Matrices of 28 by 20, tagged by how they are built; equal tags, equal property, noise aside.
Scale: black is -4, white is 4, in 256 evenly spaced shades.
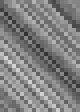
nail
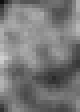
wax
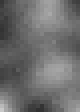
wax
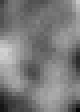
wax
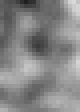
wax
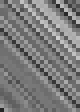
nail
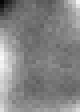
wax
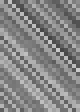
nail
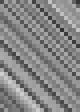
nail
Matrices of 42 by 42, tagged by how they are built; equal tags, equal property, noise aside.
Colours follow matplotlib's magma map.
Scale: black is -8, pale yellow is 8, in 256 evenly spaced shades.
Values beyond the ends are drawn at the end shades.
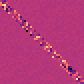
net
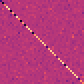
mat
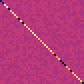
mat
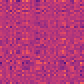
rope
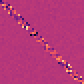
net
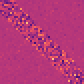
net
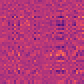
rope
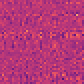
rope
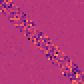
net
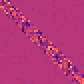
net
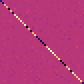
mat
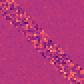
net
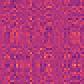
rope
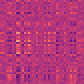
rope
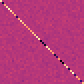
mat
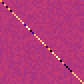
mat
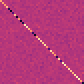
mat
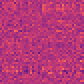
rope
